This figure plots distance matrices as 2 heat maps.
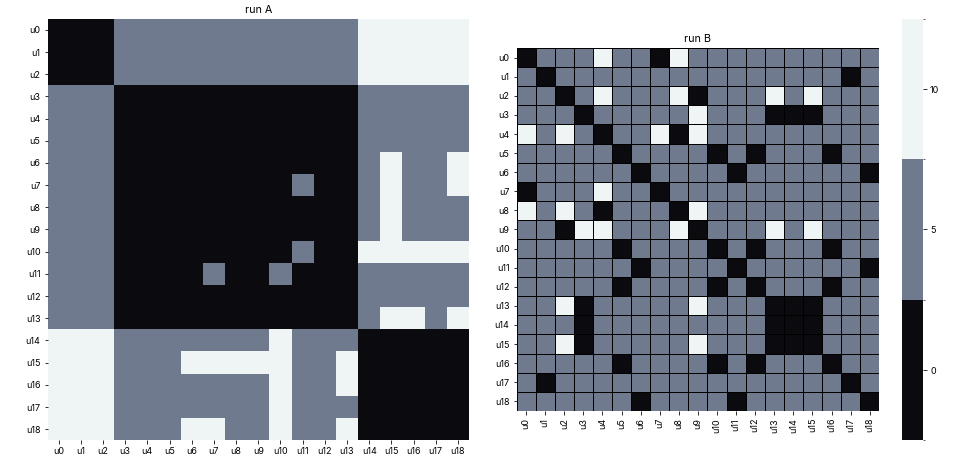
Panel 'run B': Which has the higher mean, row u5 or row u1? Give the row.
u1
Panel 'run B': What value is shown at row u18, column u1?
5
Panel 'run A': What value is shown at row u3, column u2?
5
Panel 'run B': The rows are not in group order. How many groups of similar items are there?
7
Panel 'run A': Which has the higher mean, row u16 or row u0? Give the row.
u0
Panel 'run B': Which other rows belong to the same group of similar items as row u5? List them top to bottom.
u10, u12, u16
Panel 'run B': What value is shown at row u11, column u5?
5
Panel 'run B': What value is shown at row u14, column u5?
5
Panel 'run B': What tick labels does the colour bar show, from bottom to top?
0, 5, 10
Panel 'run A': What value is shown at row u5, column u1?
5
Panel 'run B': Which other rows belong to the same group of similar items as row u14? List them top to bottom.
u3, u13, u15
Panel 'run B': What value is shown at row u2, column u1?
5
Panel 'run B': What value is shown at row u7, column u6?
5
